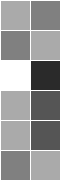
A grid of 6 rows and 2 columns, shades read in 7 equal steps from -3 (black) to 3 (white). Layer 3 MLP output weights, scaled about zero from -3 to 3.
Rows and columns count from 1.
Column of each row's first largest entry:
1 2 1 1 1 2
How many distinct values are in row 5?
2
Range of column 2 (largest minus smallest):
3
